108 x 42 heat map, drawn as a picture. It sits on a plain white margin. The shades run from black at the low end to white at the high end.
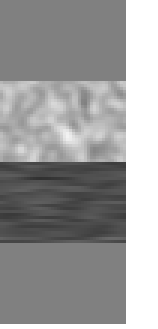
The table splits into 4 rows of 1 panel. Panel 1,1: middling, flat. Panel 2,1: high, blotchy. Panel 3,1: low, streaked across, faint in contrast. Panel 4,1: middling, flat.
